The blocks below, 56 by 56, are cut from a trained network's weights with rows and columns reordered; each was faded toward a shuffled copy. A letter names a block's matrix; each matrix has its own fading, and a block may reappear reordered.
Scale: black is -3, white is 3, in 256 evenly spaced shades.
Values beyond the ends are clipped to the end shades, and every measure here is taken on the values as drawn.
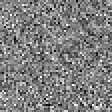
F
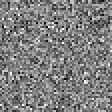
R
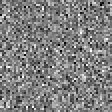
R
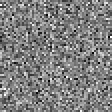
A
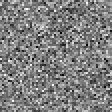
A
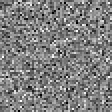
A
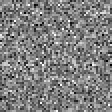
F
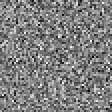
A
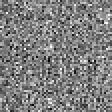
R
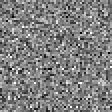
F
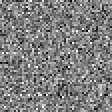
F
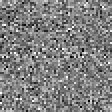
F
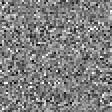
F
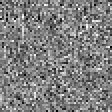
F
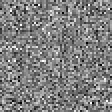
R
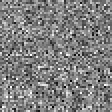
R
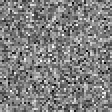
A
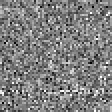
F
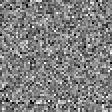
F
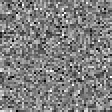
A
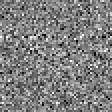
F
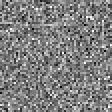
A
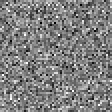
A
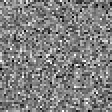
F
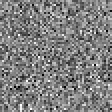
R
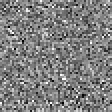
F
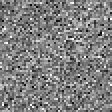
F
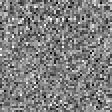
A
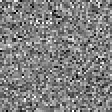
A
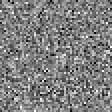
F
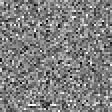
F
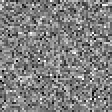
F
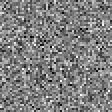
A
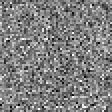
F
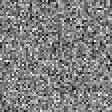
A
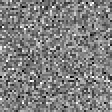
F
